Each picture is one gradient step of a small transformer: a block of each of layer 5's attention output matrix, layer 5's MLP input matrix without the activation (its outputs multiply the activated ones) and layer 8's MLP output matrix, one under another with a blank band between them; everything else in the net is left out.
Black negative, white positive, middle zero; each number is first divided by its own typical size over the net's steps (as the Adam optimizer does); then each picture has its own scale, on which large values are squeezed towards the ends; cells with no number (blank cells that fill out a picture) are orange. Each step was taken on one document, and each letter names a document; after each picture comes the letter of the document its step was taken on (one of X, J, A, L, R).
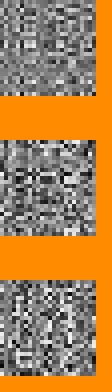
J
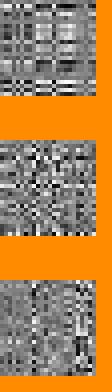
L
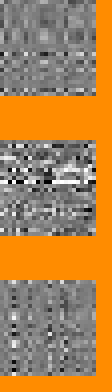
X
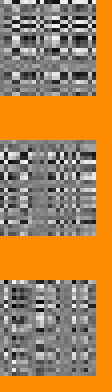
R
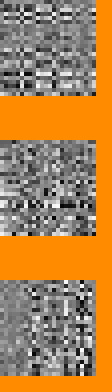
L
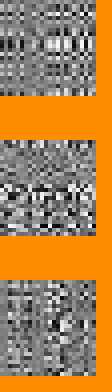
J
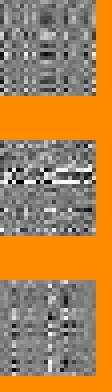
X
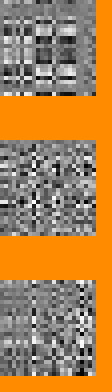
L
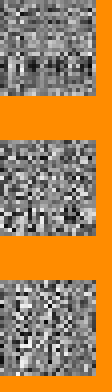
J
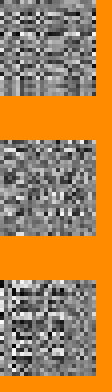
J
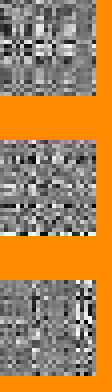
L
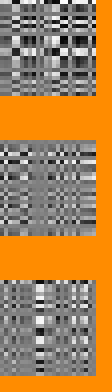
R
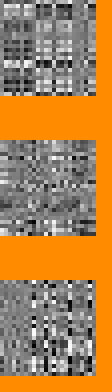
L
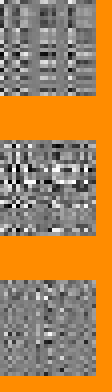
X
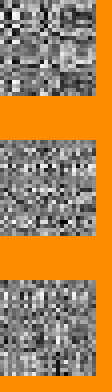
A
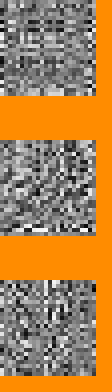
J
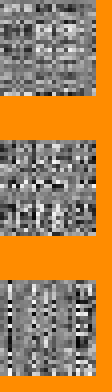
L
